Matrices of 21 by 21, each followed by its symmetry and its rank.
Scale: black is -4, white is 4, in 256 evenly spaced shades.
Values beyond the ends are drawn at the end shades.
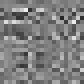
neither, rank three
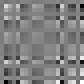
symmetric, rank one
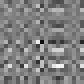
neither, rank two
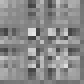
symmetric, rank two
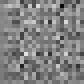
neither, rank three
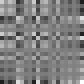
symmetric, rank one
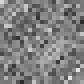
symmetric, full rank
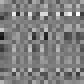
neither, rank two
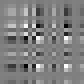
symmetric, rank one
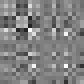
symmetric, rank two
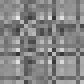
symmetric, rank two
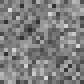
symmetric, full rank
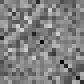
symmetric, full rank
